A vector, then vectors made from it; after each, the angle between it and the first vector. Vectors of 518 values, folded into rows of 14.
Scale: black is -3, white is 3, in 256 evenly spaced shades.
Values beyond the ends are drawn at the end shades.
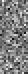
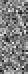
partly opposed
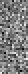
orthogonal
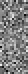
orthogonal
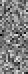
nearly parallel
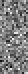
nearly opposite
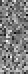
partly aligned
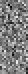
orthogonal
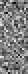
orthogonal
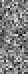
nearly parallel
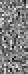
orthogonal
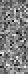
partly aligned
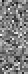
nearly opposite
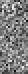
orthogonal
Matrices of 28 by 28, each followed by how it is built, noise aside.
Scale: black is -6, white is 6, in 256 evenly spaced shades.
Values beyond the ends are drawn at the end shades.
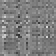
low rank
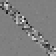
banded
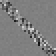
banded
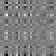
low rank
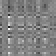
low rank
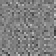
low rank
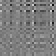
low rank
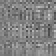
low rank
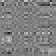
low rank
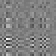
low rank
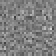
low rank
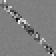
banded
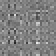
low rank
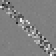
banded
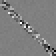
banded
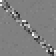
banded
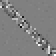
banded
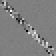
banded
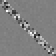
banded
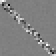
banded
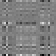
low rank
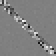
banded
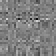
low rank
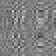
low rank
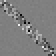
banded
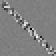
banded
